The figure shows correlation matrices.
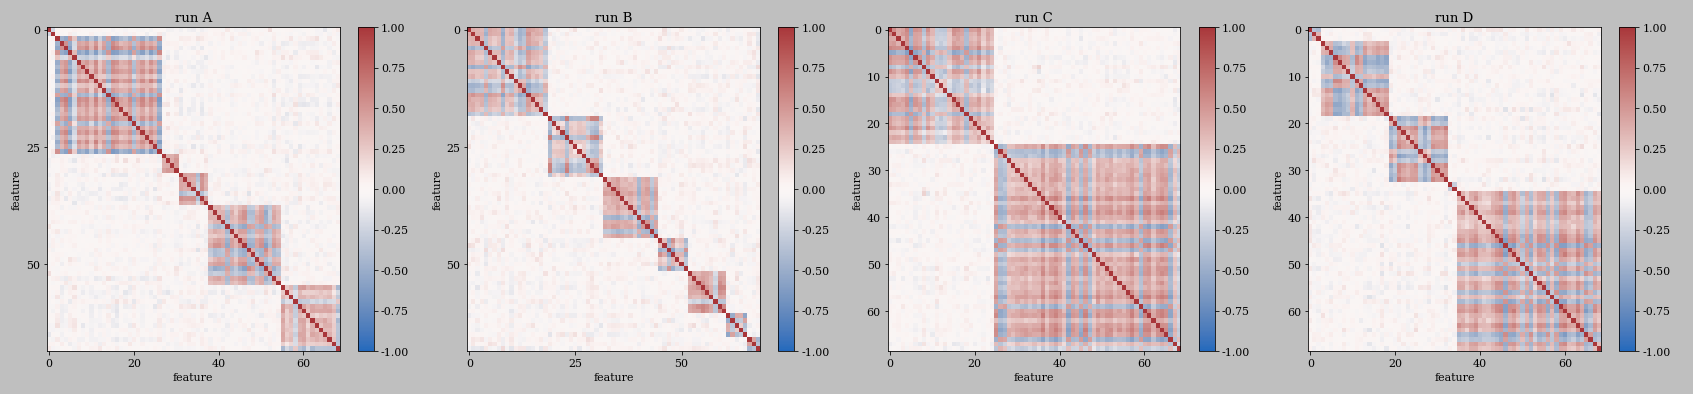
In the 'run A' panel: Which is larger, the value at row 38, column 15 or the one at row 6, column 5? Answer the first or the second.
the second
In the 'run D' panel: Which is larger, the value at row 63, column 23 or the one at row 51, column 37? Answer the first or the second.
the second
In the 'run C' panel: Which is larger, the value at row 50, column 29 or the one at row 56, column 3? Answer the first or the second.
the first
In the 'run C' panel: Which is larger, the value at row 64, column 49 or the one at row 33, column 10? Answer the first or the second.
the first
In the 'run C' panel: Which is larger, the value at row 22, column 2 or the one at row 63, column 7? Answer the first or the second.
the first
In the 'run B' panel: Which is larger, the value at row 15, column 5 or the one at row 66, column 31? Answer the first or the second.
the first
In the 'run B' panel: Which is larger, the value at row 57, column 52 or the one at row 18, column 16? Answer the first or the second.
the first
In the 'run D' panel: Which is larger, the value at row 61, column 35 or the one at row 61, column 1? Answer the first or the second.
the first
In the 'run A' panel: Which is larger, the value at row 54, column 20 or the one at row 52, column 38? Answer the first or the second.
the first
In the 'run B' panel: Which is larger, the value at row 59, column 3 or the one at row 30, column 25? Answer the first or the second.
the first
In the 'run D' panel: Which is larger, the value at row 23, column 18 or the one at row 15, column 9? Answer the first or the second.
the first
